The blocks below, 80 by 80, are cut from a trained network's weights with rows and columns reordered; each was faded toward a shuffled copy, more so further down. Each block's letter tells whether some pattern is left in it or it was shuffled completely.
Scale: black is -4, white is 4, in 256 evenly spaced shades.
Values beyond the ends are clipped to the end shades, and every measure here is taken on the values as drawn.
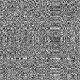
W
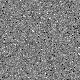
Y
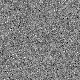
Y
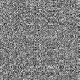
W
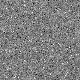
Y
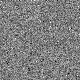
Y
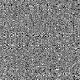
W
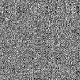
W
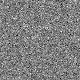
Y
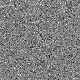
Y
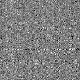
W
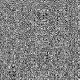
W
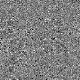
W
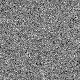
Y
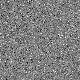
Y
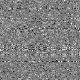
W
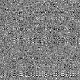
W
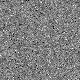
Y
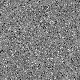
Y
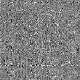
W
